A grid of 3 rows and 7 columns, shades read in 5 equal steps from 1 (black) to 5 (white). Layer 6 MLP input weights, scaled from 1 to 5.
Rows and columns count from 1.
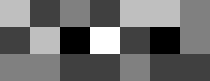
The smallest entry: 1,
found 2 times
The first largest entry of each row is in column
1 4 1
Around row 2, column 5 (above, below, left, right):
4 3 5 1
